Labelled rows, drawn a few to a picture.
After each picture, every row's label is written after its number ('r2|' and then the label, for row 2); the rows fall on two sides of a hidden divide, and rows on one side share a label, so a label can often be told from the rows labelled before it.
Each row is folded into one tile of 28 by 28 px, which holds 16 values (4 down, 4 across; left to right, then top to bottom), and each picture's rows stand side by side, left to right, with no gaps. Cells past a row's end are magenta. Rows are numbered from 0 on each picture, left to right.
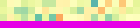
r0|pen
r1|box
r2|pen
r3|box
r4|pen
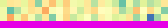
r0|pen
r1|box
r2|pen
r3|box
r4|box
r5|box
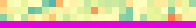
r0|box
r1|pen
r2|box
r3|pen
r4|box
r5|box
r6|pen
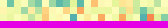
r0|box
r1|box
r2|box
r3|pen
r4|pen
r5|pen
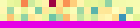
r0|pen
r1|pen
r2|pen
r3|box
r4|box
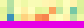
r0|box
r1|pen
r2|pen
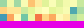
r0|pen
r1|pen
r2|pen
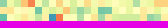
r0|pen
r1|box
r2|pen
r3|pen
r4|box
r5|box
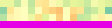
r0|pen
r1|pen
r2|box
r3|pen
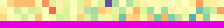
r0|pen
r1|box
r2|box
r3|box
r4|box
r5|pen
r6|box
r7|box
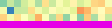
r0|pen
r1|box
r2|box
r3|box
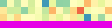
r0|pen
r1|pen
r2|box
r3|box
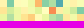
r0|box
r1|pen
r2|pen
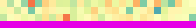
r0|box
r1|box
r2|pen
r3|pen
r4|pen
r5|pen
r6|pen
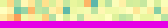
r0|pen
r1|box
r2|box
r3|box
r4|box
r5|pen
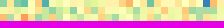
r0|pen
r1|pen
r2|pen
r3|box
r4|pen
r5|box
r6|pen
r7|box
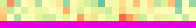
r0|pen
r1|box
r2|box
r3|pen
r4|pen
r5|pen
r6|box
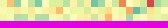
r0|pen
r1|box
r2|box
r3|box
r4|pen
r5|pen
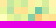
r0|box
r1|pen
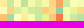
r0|box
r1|box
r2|box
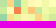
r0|pen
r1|pen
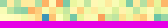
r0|pen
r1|box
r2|box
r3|pen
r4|pen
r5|pen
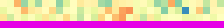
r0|box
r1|box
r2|pen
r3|box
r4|pen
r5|pen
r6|box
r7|box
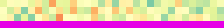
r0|pen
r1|pen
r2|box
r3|pen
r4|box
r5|box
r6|pen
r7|pen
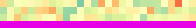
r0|box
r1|box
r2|box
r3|box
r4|box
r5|pen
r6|pen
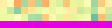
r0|box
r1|box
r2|pen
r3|box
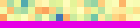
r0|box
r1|box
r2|pen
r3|box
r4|pen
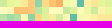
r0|box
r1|box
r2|box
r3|pen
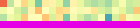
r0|box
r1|box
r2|box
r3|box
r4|pen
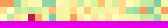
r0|pen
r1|pen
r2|box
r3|box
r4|pen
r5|box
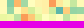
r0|box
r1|pen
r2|pen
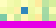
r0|pen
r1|pen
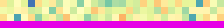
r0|box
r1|pen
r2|pen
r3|box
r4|pen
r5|box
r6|pen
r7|pen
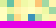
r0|box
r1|pen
